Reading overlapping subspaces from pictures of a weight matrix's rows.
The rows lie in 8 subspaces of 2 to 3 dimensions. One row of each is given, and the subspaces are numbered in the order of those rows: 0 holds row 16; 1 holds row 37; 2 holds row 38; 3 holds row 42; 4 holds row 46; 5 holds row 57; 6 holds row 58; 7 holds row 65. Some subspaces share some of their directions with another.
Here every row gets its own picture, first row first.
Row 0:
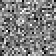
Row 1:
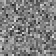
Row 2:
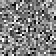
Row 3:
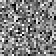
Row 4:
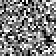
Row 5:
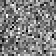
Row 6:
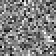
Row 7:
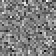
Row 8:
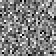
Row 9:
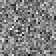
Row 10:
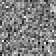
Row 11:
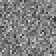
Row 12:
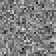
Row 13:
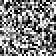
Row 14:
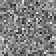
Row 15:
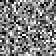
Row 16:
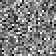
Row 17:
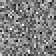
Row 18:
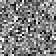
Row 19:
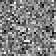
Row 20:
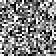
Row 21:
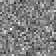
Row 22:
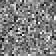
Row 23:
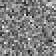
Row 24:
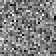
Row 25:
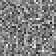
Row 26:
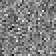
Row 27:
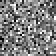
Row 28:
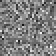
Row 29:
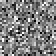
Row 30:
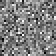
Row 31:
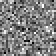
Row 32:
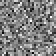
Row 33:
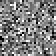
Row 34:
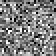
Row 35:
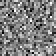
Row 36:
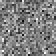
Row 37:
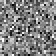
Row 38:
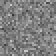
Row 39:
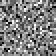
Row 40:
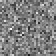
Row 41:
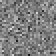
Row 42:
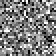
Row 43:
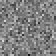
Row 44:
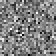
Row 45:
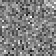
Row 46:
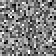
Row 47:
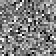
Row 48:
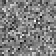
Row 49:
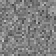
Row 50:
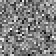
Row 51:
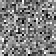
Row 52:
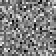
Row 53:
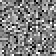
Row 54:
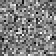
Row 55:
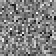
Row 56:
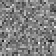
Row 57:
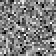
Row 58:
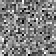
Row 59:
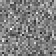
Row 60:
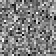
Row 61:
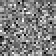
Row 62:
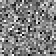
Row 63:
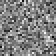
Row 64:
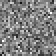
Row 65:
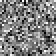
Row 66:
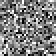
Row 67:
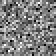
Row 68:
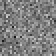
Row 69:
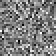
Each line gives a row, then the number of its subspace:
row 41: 0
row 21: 5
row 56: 3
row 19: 5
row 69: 4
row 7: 7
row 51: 6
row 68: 1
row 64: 1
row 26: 0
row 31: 5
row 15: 5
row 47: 7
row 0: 6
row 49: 3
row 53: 0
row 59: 1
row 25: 0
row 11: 1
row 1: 1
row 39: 2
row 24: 2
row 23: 4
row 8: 1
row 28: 4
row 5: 1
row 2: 7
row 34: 6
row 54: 6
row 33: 5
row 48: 2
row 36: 6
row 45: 4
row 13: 2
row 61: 5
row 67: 2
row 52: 2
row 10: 3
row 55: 0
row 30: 6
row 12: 5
